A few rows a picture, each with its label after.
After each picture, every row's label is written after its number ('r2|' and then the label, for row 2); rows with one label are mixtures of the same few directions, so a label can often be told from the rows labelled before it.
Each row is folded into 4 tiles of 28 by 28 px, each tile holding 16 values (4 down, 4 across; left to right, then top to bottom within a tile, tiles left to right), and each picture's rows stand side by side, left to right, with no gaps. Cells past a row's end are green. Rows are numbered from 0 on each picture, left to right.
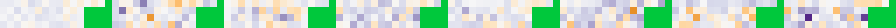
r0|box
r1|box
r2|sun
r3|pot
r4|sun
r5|pot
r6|pot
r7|pot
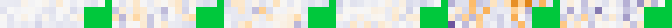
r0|pot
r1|pot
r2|sun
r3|pot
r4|box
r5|box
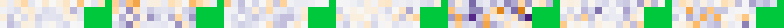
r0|pot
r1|pot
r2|sun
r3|pot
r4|pot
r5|box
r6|sun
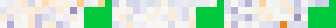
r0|pot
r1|pot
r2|box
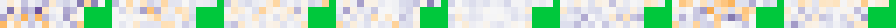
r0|box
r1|sun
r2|pot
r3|box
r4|pot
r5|pot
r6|sun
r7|pot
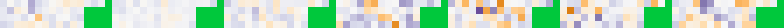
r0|box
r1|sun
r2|sun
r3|box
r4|sun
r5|box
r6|box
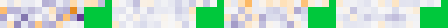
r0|pot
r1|box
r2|pot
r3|sun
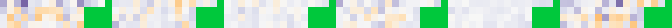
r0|pot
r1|box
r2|sun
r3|sun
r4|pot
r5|sun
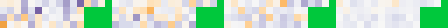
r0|box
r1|box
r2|sun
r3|sun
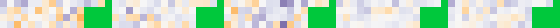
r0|pot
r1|sun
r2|box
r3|pot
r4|sun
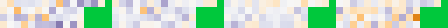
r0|sun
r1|sun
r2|pot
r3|pot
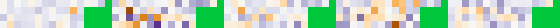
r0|pot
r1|sun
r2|sun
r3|box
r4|sun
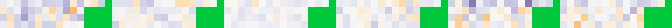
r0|pot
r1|box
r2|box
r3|pot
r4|pot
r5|pot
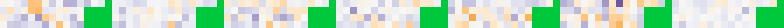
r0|box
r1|box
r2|sun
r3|sun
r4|pot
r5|sun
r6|pot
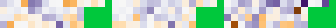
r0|box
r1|box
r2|pot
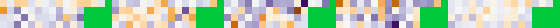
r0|pot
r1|pot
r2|pot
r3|sun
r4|box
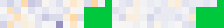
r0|box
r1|pot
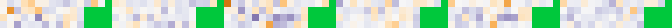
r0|box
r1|sun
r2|sun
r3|sun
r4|sun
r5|pot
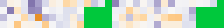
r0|box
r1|sun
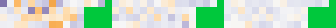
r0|sun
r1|sun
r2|sun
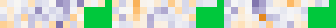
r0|box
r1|pot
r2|box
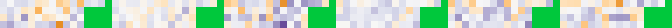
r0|box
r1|pot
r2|sun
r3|pot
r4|pot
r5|sun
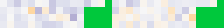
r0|sun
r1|pot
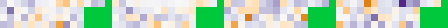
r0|box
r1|sun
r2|pot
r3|box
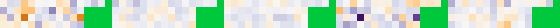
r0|pot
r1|pot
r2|sun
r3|pot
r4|sun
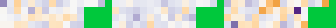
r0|sun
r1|pot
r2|pot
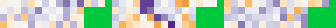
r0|box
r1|box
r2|pot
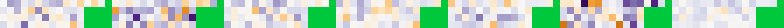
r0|sun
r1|pot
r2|sun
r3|pot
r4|sun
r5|box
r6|pot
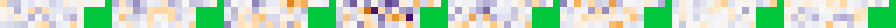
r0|sun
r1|pot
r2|box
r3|sun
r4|box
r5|sun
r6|pot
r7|sun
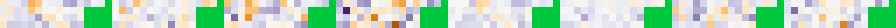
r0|box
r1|box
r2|pot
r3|box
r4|box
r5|pot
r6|pot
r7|box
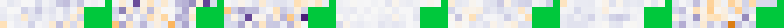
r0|box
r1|box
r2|pot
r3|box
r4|pot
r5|sun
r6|box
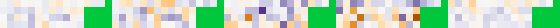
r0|sun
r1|sun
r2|box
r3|pot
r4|pot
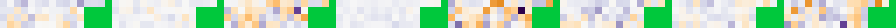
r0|pot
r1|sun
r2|pot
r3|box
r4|pot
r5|box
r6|box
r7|box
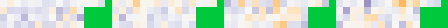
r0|pot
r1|pot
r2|sun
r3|box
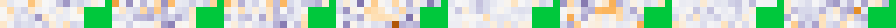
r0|box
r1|sun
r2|sun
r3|box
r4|box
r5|pot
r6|box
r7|pot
